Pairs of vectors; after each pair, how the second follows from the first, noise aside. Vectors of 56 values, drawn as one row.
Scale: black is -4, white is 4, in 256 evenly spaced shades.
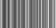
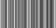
reversed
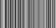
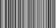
copied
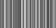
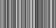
reversed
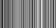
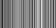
copied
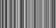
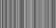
shrunk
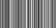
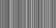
shrunk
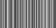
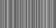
shrunk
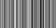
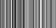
reversed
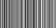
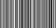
reversed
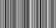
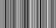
copied
